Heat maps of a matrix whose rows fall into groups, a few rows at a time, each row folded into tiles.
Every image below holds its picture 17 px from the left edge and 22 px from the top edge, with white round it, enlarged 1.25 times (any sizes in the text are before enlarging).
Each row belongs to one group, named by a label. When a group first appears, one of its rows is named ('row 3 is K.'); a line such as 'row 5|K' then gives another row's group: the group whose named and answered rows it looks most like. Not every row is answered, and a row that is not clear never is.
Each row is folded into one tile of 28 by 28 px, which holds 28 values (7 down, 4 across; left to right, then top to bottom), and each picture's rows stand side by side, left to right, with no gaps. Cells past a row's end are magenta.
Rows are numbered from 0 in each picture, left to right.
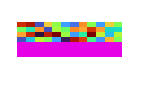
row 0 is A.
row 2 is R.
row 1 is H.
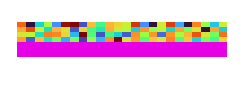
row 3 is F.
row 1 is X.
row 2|H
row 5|A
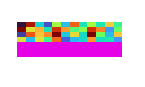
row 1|R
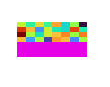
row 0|R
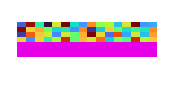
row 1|F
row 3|F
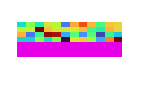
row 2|H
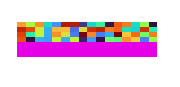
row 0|R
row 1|X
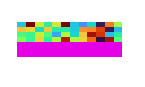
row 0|X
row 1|F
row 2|R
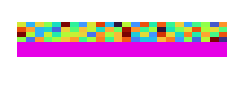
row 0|R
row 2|F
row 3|R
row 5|A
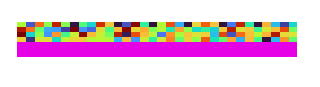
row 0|R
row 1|A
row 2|X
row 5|F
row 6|X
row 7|A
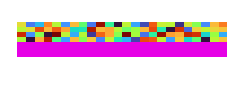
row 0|H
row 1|R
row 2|X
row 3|H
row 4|A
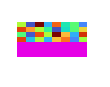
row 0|R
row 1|F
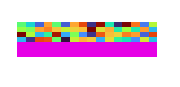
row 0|H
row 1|H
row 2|X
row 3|A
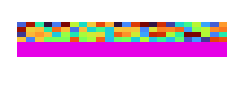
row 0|X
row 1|X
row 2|F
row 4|A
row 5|H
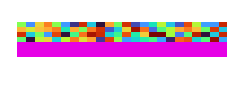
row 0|H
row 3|A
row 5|A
